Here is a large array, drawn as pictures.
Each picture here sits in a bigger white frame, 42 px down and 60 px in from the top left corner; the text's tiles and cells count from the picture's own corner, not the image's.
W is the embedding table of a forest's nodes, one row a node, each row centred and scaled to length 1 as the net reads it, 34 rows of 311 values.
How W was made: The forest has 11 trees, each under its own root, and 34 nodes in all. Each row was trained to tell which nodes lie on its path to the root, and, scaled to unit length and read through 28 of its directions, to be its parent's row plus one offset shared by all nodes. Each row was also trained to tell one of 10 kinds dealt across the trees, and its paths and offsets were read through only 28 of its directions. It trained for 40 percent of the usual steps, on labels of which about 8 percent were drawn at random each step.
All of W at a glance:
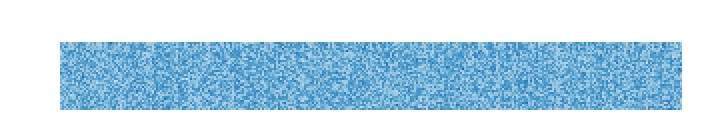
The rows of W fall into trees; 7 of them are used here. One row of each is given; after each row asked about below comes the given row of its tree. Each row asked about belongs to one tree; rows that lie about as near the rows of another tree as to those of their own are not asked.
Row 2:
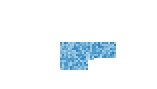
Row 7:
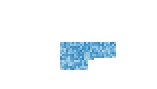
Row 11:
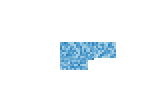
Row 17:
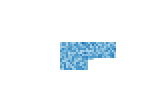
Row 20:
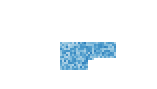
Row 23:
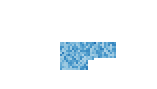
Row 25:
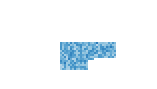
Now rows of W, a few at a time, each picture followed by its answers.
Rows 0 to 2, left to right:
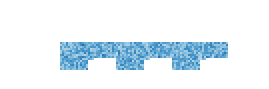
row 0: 2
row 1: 2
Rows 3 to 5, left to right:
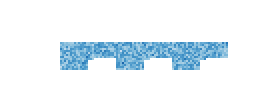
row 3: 20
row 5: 7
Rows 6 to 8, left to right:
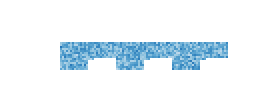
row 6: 7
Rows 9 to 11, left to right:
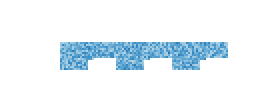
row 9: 20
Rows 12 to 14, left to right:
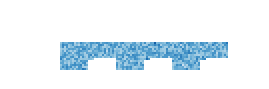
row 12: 7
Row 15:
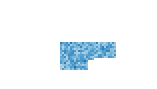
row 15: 25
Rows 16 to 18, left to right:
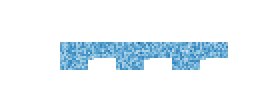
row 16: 23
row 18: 25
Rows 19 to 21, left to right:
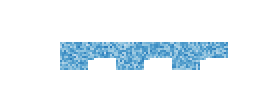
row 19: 20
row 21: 23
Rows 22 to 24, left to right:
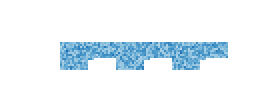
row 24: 11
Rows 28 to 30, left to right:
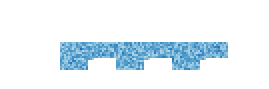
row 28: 20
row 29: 23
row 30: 25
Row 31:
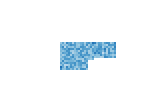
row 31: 23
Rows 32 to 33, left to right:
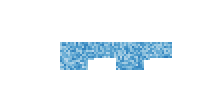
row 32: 7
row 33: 17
